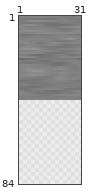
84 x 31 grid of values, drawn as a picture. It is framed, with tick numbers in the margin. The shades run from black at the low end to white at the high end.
It is made of 2 by 1 panels. Panel 1,1: middling, streaked across, faint in contrast. Panel 2,1: very high, checkered, faint in contrast.
